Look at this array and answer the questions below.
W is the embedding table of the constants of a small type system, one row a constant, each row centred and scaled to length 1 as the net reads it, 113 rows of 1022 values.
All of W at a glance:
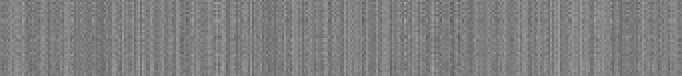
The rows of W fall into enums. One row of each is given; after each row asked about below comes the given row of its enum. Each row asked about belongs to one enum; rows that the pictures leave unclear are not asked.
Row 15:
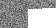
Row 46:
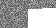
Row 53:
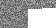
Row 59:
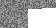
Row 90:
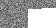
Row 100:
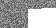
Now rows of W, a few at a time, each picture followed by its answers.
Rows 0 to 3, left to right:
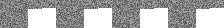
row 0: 15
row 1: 53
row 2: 59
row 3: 100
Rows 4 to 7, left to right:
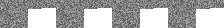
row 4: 90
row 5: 90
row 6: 100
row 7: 59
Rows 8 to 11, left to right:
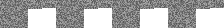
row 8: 53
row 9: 53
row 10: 46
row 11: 59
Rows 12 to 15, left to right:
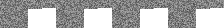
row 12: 53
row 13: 90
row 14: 90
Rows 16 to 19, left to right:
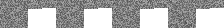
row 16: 46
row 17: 46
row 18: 53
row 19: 100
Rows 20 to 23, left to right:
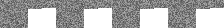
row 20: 100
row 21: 15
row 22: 46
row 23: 59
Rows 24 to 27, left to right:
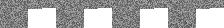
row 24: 46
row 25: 90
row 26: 53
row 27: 100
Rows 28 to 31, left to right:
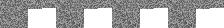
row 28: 53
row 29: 100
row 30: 100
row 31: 100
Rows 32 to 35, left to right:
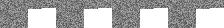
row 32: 90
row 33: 15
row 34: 90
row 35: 100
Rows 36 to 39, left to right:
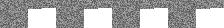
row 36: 90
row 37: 53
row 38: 46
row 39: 15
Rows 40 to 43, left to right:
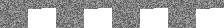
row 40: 90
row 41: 59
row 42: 100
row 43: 59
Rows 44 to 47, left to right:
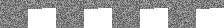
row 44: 53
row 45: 46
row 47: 90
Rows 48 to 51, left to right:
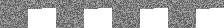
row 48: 53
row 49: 59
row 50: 100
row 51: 100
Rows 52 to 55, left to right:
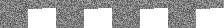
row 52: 15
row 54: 53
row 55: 15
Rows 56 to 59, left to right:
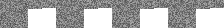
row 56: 15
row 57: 53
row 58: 59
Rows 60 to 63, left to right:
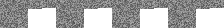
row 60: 59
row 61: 100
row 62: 59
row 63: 90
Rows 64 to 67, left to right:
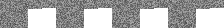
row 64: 15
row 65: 46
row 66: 59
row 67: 100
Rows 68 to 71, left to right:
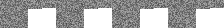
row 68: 53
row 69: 15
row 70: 90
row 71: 59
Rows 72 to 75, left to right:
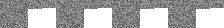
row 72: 15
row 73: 100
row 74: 46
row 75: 53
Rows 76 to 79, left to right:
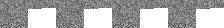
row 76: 90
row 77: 15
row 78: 90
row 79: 59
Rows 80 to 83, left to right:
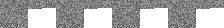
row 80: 59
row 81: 100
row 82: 46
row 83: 100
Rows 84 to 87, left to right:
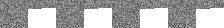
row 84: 90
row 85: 46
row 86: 15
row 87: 59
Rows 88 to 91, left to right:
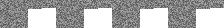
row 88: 90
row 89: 53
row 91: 53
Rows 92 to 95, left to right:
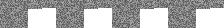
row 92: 46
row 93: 46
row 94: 59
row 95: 53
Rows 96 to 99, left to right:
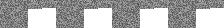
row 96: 46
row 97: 53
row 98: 15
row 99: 46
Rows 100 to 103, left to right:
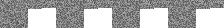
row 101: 46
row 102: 46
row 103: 53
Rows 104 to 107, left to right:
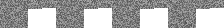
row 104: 46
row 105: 53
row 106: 53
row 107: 100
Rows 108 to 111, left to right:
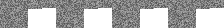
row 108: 46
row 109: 59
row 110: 90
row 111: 90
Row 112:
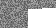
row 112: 46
